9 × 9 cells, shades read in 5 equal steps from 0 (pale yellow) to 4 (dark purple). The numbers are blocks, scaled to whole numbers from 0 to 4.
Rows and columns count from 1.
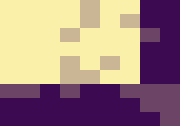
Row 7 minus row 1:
3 3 4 3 3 4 3 -1 -1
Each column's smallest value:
0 0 0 0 0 0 0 3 3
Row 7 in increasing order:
3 3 3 3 3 3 4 4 4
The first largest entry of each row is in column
8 8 9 8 8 8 3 1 1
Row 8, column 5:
4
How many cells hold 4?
29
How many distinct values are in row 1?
3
